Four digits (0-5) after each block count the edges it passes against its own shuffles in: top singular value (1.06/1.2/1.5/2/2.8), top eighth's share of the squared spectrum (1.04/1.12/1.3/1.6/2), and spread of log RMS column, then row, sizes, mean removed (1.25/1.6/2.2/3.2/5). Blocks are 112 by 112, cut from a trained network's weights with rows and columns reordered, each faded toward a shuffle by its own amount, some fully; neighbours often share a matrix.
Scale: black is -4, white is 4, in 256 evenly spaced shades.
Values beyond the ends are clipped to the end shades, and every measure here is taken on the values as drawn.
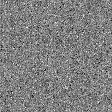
1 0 0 0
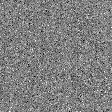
0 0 0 0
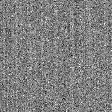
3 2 0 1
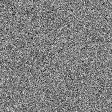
0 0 0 0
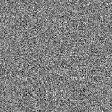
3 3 2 2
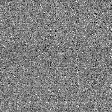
2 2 2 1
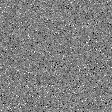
0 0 0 0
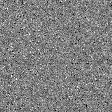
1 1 0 0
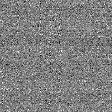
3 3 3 1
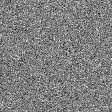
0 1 0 0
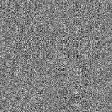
4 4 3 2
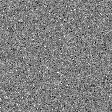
0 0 0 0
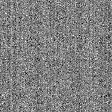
3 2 0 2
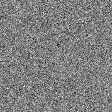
0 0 0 0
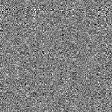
3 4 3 3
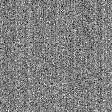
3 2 0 1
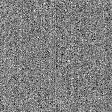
2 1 0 1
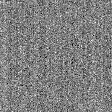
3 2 1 1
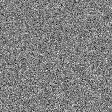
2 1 0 0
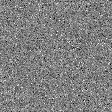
1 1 0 0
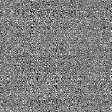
3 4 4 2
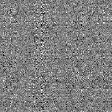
3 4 3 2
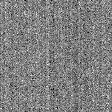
3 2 1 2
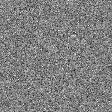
2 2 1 0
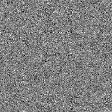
3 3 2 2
